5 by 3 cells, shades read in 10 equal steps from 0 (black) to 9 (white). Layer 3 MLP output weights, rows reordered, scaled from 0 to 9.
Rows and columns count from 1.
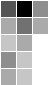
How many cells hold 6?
4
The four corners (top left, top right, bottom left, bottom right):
3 5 6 9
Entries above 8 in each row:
0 0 1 1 1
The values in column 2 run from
0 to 7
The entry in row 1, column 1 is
3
